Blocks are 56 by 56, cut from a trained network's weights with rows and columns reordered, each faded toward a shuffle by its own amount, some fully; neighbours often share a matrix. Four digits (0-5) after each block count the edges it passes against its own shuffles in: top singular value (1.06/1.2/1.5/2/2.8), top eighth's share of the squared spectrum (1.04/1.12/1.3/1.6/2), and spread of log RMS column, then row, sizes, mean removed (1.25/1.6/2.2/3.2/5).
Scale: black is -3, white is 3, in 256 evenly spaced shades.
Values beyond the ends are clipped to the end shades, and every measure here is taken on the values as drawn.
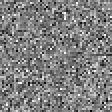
0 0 0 0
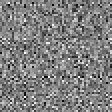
3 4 3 2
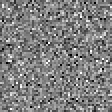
0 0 0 0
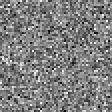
1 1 0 0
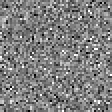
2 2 0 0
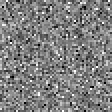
0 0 0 0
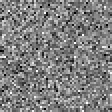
1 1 0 0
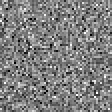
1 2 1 1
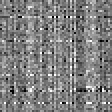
4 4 1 3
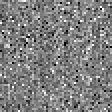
1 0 0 0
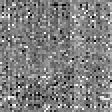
3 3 0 3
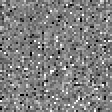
1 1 0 0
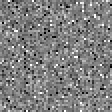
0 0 0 0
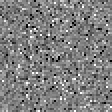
0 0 0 0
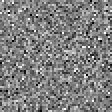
1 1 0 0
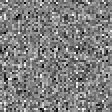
3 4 2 2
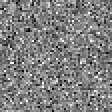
1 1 0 0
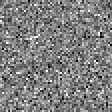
0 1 0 0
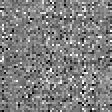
2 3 2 0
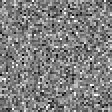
0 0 0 0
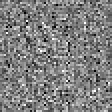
3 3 2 2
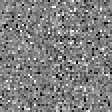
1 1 0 0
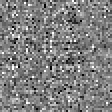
2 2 2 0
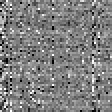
2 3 3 0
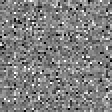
2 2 2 1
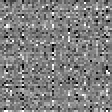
3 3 3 1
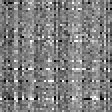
4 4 1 3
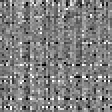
4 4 1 3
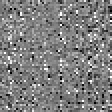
2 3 3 0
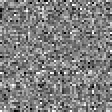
3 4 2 2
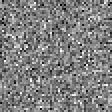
1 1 0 0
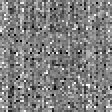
3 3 0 2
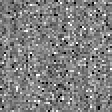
1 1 0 0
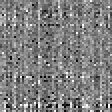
4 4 1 3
